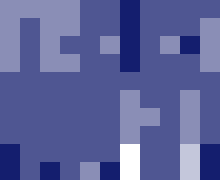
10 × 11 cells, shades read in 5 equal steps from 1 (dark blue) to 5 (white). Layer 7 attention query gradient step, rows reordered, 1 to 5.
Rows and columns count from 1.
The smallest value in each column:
1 2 1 2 2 1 1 2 2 1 1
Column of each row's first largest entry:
1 1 1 1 1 7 7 7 7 7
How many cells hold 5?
2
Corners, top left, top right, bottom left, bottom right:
3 2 1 1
